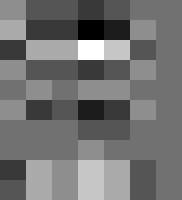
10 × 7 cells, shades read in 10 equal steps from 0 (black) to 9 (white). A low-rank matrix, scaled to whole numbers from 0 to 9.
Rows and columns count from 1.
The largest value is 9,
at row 3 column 4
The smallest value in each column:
2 2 2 0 1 3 4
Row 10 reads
3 6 5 7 6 3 4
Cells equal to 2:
8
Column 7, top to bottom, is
4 4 4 4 4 4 4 4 4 4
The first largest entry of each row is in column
1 1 4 1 2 1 1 4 4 4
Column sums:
40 41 39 41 40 40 40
